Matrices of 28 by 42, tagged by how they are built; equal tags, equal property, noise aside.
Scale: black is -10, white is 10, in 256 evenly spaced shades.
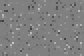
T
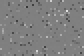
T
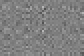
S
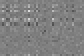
S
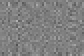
S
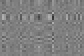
S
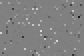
T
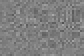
S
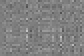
S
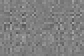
S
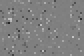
T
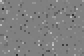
T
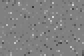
T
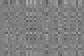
S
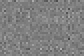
S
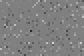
T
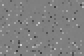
T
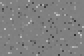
T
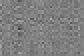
S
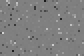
T
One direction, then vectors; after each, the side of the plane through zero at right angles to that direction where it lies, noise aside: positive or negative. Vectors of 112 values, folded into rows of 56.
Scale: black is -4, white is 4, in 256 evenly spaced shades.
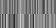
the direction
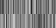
negative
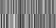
negative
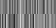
positive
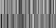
negative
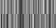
negative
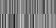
positive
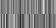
negative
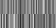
negative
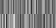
negative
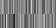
positive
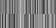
positive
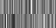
positive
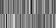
negative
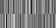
negative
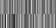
positive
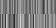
positive
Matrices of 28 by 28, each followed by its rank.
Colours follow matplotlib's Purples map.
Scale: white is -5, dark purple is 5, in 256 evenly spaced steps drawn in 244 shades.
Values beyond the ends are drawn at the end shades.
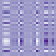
one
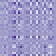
two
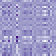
two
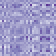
three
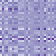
two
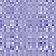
two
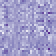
five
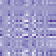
two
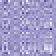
three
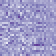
five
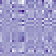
two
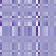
one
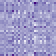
three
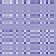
one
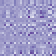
three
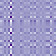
one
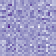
five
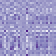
three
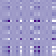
one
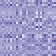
three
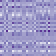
two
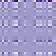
one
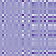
one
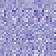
five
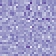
five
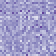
five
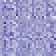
five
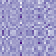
three
